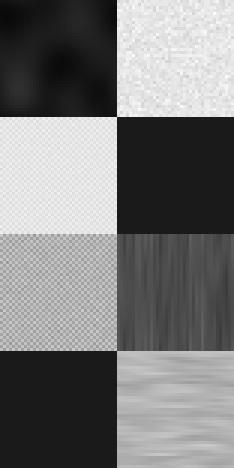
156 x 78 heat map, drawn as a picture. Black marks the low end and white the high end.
The table splits into 4 rows of 2 panels. Panel 1,1: very low, smooth, faint in contrast. Panel 1,2: very high, fine-grained, faint in contrast. Panel 2,1: very high, checkered, faint in contrast. Panel 2,2: very low, flat. Panel 3,1: high, checkered. Panel 3,2: low, streaked downward, faint in contrast. Panel 4,1: very low, flat. Panel 4,2: high, streaked across, faint in contrast.
